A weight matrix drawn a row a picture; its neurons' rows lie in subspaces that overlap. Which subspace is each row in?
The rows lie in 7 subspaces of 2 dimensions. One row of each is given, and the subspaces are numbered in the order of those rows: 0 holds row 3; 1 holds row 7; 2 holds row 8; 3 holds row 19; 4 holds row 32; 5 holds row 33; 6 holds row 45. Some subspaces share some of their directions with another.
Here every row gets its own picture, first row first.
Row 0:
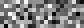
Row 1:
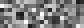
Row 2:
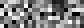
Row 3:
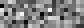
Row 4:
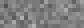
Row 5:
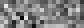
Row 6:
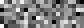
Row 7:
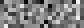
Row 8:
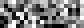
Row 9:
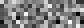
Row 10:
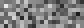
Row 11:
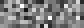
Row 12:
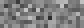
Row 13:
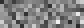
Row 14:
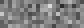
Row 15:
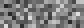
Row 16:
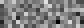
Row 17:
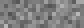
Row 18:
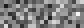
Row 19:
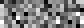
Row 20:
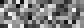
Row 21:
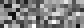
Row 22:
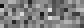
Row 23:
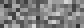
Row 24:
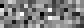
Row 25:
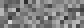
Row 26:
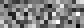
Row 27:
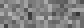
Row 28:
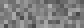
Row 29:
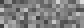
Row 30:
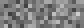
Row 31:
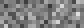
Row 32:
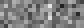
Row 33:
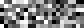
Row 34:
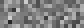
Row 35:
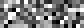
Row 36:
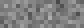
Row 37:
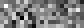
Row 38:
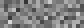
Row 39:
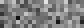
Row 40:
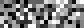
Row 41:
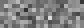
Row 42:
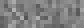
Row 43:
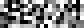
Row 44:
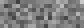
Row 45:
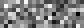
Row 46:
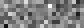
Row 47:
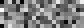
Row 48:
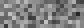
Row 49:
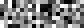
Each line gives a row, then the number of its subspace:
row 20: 5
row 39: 3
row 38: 6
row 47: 5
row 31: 1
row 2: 0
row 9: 3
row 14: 4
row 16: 3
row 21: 4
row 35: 6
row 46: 1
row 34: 6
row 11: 1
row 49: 4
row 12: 1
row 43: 1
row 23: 4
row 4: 2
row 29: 5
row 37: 2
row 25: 6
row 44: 1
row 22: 0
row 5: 2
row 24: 0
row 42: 2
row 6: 5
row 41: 1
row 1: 0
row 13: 3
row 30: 5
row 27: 0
